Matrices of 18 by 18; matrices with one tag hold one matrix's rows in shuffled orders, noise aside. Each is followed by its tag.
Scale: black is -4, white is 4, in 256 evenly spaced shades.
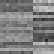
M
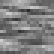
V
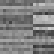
M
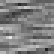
V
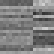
M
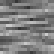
V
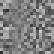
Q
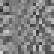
Q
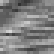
V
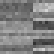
M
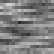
V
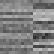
M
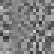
Q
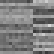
M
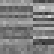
M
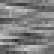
V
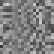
Q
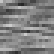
V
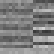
M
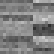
M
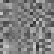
Q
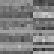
M
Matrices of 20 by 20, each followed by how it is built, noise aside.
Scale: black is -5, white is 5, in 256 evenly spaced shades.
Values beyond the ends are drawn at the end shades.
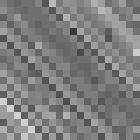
Toeplitz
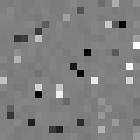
sparse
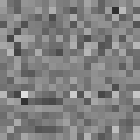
low rank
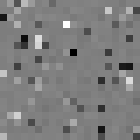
sparse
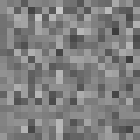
low rank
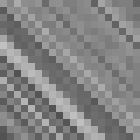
Toeplitz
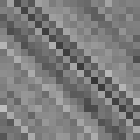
Toeplitz
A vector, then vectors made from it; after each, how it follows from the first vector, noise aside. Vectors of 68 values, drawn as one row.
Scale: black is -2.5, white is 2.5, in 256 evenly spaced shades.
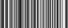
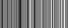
partly zeroed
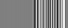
partly zeroed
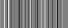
partly zeroed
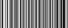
sign-scrambled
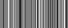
partly zeroed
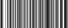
reversed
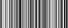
sign-scrambled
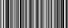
sign-scrambled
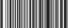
reversed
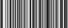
reversed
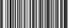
reversed
